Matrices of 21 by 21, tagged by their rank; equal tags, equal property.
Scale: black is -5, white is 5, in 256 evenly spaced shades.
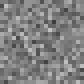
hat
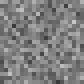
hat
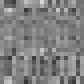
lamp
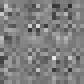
lamp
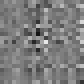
lamp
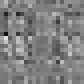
lamp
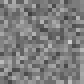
hat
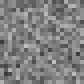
hat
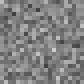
hat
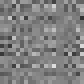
lamp
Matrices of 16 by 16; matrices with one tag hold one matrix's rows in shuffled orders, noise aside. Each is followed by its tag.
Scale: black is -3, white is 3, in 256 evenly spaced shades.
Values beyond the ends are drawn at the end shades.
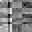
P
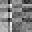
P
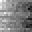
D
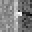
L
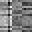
P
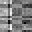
P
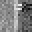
L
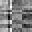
P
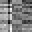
P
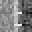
L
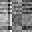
P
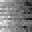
D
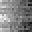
D
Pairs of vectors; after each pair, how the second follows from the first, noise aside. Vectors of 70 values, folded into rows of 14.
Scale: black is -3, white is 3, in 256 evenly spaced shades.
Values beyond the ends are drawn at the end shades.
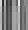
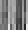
reversed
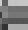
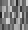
shuffled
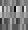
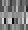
reversed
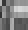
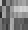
copied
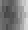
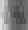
reversed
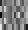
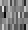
shuffled
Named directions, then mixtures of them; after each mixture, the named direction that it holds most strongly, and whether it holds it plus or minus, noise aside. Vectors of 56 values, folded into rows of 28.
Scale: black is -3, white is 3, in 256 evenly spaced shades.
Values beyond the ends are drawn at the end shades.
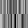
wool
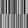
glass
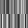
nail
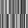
nail, minus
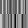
wool, plus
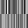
glass, plus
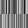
glass, plus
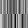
wool, plus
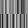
nail, minus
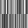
glass, minus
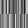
glass, plus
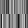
nail, plus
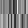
wool, plus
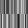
nail, plus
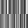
glass, plus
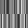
nail, plus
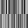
glass, plus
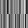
nail, plus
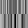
wool, plus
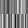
nail, plus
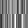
wool, minus
